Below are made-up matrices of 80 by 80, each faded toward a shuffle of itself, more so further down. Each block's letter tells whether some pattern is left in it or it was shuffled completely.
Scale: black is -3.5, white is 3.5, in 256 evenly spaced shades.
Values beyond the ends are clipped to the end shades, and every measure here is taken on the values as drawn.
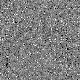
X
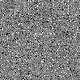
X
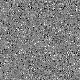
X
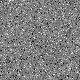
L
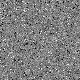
L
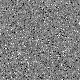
L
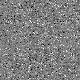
X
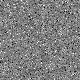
L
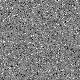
L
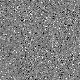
X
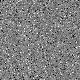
L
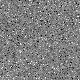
L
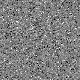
X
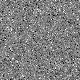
L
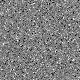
L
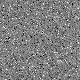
L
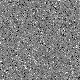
L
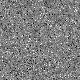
L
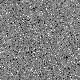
L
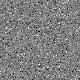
X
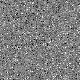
X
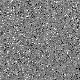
X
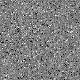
X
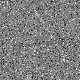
L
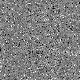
X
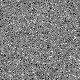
L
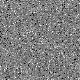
X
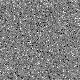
L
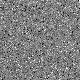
L
